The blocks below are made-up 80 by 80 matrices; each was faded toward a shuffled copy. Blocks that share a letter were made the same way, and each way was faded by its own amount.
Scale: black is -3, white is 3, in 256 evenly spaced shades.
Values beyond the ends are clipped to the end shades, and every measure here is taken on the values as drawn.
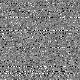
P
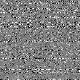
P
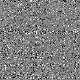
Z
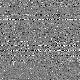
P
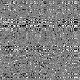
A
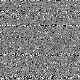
P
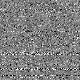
P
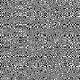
A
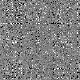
Z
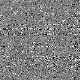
Z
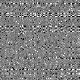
A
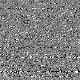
P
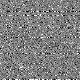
P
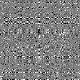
A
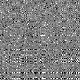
A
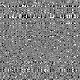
A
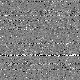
P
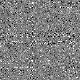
Z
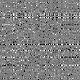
A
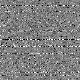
P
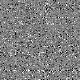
Z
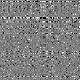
A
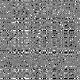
A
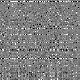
A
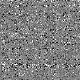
Z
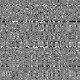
A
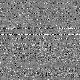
P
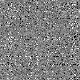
Z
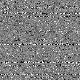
P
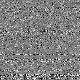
P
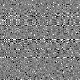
A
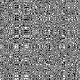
A
